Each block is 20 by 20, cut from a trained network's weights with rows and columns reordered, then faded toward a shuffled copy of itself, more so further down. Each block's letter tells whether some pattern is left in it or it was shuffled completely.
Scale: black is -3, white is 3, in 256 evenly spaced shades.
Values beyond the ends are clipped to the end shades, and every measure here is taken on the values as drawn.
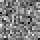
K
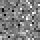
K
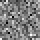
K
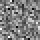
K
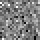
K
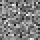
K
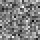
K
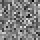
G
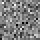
K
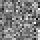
G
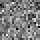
K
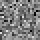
K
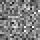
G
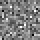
K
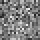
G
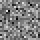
K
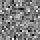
K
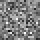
K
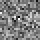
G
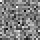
K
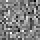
G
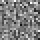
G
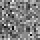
G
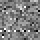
G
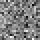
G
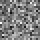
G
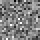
K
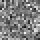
K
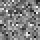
G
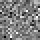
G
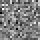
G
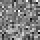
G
